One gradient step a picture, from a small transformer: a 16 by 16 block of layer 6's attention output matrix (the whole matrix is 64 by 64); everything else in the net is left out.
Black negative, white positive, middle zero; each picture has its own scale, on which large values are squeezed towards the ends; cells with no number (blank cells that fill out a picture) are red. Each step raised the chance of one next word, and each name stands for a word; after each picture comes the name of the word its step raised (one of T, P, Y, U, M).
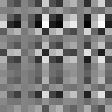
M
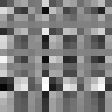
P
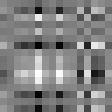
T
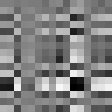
P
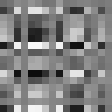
T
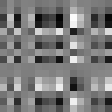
M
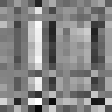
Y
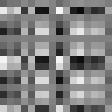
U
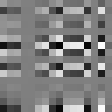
T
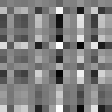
T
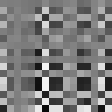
Y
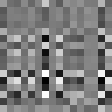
Y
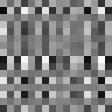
U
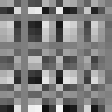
U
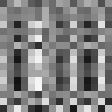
Y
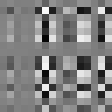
U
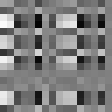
M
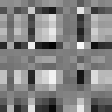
T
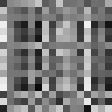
Y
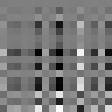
Y
